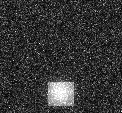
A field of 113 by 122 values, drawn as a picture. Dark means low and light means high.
Odd patch: higher, in the bottom middle. Average level on the scale: 20%. Histogram: skewed, a long tail of high values. Bumps: one, in the bottom middle. Stripes: none. Ninth with the highest average: bottom middle. Odd rows or columns: none.
